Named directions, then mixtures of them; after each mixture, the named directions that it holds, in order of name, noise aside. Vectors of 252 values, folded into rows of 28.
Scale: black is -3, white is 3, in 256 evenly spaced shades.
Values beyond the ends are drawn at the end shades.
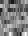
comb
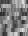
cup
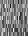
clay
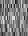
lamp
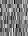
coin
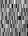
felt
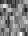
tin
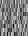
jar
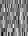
clay, jar, lamp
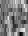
cup, tin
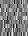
coin, jar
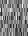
clay, coin, felt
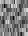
felt, lamp, tin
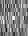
lamp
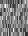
clay, tin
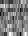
comb, cup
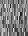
clay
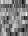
cup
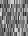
clay, comb, jar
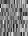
coin, cup, jar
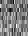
coin, comb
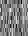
clay, coin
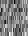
coin, comb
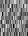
felt, jar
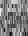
comb, felt, lamp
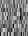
clay, jar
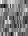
comb, jar, tin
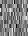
coin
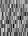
felt, jar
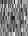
coin, cup, lamp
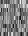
clay, cup, jar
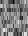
clay, comb, jar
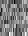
coin, comb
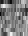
comb, cup, tin
